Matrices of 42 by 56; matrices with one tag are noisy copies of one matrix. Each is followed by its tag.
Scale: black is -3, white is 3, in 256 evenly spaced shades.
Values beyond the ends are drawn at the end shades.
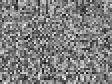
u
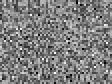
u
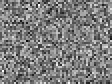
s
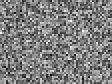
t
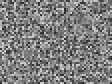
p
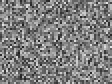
s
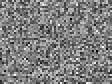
p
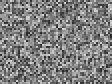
s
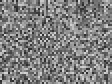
u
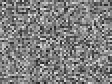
p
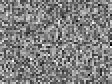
s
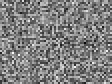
p
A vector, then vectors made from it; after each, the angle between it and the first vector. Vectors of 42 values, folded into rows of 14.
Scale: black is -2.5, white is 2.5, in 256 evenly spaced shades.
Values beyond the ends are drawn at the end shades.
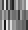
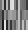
nearly opposite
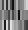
nearly parallel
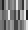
orthogonal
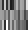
nearly parallel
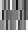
partly opposed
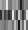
orthogonal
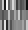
nearly opposite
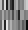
nearly parallel
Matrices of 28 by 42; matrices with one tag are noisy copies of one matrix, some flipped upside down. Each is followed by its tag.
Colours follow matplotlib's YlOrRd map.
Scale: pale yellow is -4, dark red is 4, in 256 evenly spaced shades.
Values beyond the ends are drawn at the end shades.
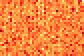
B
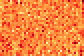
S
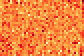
S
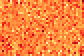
S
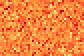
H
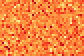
H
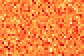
H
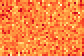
S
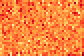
S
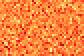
H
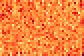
S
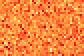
H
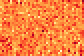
S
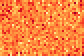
S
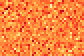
H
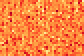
B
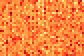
B
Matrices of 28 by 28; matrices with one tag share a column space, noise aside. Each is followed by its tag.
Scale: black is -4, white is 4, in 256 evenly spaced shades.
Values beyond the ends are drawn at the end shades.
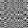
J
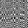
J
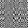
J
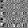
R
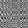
J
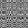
J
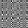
J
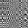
J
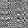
J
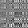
R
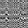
J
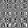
R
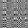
J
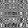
R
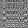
J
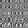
R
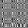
R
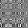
R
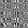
R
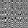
J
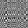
J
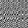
J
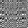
J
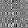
R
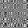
R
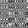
R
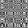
R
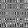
R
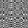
J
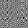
J
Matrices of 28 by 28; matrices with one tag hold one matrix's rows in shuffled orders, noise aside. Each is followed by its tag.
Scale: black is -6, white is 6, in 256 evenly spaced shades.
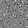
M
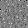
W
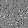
W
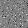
M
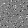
M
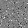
W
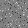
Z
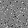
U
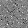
U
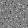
Z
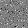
U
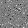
Z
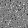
Z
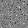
Z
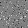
W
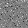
U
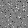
Z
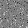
M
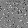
W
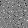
W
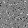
W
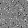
W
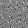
Z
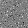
U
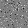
U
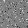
M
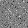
Z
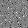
Z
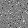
Z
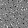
U
